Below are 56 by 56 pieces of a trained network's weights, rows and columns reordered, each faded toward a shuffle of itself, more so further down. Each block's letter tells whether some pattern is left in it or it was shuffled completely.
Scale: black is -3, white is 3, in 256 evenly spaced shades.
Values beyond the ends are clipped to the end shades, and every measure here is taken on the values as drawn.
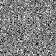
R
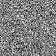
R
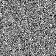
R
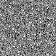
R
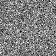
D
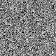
R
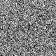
D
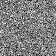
D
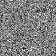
R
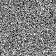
D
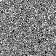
D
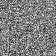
R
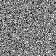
R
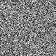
R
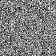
R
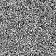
R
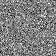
D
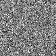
D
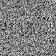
R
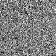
R
